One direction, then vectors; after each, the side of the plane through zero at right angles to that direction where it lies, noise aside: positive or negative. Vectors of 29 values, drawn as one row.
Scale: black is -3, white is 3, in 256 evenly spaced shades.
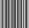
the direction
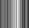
negative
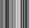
positive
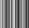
positive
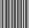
positive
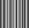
negative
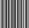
positive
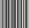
positive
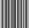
positive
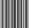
positive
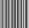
positive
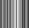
negative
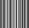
negative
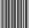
positive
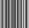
positive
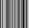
positive
